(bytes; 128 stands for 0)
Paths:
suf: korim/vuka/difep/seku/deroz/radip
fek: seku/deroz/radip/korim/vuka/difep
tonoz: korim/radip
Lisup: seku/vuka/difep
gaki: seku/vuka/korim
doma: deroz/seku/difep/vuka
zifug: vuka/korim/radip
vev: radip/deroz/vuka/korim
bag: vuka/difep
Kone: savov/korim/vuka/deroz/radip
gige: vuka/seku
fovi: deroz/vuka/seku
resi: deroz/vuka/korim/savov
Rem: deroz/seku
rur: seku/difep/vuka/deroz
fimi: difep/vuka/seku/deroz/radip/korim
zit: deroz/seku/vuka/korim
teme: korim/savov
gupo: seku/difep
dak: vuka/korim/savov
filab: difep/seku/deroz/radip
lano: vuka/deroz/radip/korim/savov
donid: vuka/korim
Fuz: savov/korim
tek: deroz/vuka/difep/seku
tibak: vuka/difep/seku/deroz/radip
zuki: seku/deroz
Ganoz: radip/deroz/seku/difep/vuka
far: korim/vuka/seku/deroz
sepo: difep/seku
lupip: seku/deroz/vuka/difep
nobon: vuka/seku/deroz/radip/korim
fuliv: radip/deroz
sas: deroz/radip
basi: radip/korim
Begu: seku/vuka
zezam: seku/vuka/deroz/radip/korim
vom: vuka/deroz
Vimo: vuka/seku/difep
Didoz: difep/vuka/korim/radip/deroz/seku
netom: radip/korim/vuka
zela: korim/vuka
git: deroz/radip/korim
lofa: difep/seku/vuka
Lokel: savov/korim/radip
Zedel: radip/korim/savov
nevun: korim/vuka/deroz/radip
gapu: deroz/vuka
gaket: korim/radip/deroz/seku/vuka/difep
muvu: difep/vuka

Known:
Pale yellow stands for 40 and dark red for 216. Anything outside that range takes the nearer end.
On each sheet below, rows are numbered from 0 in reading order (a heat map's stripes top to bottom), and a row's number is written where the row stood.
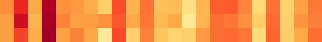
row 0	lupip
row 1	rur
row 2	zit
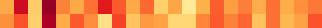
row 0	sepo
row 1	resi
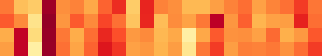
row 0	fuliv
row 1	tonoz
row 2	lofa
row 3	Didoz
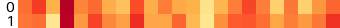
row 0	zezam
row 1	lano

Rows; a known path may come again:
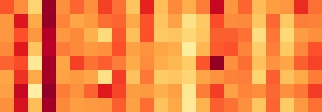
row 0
tonoz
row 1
gupo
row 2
zuki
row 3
Lisup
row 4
zela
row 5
doma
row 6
Didoz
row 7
rur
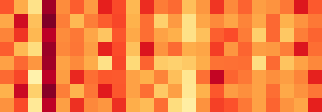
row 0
netom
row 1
filab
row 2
zezam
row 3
basi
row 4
Rem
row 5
donid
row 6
sepo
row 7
vom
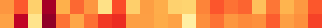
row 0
resi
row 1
fimi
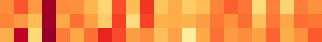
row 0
fek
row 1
git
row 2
lofa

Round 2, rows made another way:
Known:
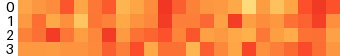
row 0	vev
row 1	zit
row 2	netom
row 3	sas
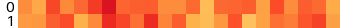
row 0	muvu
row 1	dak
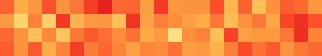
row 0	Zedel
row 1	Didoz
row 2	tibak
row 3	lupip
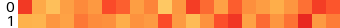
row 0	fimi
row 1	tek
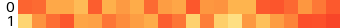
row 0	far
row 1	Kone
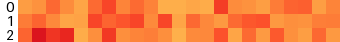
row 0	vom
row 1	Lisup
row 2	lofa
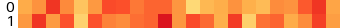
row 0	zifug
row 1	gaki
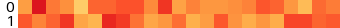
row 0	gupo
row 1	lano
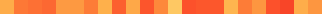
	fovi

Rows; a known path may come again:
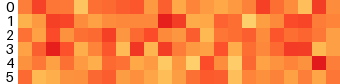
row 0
gupo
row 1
resi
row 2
muvu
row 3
gapu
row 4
filab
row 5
fuliv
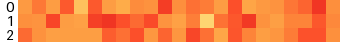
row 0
zit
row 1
bag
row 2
git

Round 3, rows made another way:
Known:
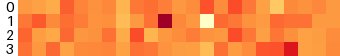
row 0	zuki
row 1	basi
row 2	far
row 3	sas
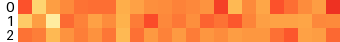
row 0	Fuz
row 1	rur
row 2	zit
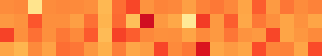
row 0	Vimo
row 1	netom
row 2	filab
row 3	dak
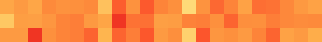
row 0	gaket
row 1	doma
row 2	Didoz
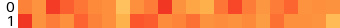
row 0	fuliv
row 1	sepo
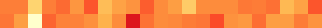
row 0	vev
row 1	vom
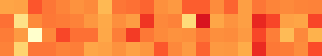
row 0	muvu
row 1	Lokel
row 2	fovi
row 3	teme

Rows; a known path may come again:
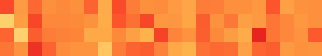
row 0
filab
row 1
Ganoz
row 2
teme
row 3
fuliv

